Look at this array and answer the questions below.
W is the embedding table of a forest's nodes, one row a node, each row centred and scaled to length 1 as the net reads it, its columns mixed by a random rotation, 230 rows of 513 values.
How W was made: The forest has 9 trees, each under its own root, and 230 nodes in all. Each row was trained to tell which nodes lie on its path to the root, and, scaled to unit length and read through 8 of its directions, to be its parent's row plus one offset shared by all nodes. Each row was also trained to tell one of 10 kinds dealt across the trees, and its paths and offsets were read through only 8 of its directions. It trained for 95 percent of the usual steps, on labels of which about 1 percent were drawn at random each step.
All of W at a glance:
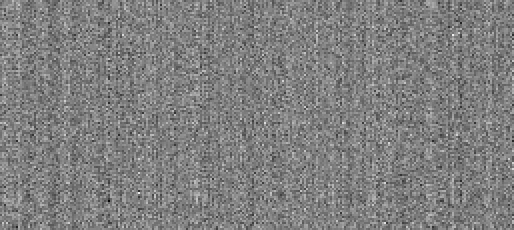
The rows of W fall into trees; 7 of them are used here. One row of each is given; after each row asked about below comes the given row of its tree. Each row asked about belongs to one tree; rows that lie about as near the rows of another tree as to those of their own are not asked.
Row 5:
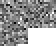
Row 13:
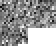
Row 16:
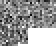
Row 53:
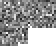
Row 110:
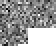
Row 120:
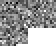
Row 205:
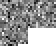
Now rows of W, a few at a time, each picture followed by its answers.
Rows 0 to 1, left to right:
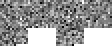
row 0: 13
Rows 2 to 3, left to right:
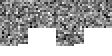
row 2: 5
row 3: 13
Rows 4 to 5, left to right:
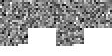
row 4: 5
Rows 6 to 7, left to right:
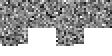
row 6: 110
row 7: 5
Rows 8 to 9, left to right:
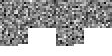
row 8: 5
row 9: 205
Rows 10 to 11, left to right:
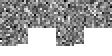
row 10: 16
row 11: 205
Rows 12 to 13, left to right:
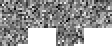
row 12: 53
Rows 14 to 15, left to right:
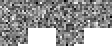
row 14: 53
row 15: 205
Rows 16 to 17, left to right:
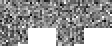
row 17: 5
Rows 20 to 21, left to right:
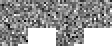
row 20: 13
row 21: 16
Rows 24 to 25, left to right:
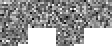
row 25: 16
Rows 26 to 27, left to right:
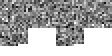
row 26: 205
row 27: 205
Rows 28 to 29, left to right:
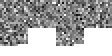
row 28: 110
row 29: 53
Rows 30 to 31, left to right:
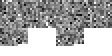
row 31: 5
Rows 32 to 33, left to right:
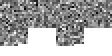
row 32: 53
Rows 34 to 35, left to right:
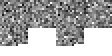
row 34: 205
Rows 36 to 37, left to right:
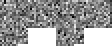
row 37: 5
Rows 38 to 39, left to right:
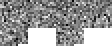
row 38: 205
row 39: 13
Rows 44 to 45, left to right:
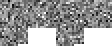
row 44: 205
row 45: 205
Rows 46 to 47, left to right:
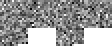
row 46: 205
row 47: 53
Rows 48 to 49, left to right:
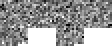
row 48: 13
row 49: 205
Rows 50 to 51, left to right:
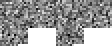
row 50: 5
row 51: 13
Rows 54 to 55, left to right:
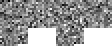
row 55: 110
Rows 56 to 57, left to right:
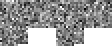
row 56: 5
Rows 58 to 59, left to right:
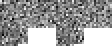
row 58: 13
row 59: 16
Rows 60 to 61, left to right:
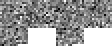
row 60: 5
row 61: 13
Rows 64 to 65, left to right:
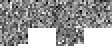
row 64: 205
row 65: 13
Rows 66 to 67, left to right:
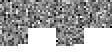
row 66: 205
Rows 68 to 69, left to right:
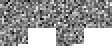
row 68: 16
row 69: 16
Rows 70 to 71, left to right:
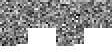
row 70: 110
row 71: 5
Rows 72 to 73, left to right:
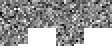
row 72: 16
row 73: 13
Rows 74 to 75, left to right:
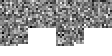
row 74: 5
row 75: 53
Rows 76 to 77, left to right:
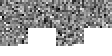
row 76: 53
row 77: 13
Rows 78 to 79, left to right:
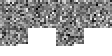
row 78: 5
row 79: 5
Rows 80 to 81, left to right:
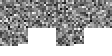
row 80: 13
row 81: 16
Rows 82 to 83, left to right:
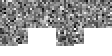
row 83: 16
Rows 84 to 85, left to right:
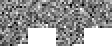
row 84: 205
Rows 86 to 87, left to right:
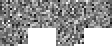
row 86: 16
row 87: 5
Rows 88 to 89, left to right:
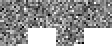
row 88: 13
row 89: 5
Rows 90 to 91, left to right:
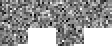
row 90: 16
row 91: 110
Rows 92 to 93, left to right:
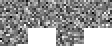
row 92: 16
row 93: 5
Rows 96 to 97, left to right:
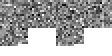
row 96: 53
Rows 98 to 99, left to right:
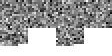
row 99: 5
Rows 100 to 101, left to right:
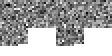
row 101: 205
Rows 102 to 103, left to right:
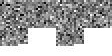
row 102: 5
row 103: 13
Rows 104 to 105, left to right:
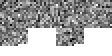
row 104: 13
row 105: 205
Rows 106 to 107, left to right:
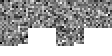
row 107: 53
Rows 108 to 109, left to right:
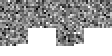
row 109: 13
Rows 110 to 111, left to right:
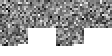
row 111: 53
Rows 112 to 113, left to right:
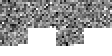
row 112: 16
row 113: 16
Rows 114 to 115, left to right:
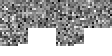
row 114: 53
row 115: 13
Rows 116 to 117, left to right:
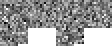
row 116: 5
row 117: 205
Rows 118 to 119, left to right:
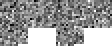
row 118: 205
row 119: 13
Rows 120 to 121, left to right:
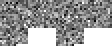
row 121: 5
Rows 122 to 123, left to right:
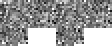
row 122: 5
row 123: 5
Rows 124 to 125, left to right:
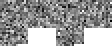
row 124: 13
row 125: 205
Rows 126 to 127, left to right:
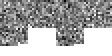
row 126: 53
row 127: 16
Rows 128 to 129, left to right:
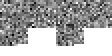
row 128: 16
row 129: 110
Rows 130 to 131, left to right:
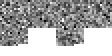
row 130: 16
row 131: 13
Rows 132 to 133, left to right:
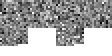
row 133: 53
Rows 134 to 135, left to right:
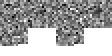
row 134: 110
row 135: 13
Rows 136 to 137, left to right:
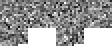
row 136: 13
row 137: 205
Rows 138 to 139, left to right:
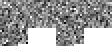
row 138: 205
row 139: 16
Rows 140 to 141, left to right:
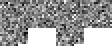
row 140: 53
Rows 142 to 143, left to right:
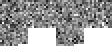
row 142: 16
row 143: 13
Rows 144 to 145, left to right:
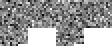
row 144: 110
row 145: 5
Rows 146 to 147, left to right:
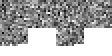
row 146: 13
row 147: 205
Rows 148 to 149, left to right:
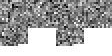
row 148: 205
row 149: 13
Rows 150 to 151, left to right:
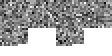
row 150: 120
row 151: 16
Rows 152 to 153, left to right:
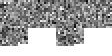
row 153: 16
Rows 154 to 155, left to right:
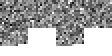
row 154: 5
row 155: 205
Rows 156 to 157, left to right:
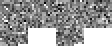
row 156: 5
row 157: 13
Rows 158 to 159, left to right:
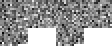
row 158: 13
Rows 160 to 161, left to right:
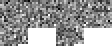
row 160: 16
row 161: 13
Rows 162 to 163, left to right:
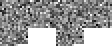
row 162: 205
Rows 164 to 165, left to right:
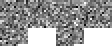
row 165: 205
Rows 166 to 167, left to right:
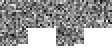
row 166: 13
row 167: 13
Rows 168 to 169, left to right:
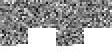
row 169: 16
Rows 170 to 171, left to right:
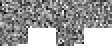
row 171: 205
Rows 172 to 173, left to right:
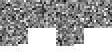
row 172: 13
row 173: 16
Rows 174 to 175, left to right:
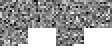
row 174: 5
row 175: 5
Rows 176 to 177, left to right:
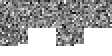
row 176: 16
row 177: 13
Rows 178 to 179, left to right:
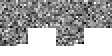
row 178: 205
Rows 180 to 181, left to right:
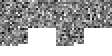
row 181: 53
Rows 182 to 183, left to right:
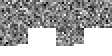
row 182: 205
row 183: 53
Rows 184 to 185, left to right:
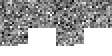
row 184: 5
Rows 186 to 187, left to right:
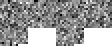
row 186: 205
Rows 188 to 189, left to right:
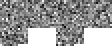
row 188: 110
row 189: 13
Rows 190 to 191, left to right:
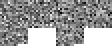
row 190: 5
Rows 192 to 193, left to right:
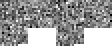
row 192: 13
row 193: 205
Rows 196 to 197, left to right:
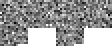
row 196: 5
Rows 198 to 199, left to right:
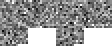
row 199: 5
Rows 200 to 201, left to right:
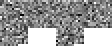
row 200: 5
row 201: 5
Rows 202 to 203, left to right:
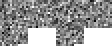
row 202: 13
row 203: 5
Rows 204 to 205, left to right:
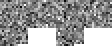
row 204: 205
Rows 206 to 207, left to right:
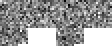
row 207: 16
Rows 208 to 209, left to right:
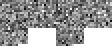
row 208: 53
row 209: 16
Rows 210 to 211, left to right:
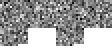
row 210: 16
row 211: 53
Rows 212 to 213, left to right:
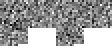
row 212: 5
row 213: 13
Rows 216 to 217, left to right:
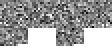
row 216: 53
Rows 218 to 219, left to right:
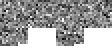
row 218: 53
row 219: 13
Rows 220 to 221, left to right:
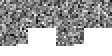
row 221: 120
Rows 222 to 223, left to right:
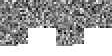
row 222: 205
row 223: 5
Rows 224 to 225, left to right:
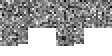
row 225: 16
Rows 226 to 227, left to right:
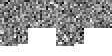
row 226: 16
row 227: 53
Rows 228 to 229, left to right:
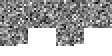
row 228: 53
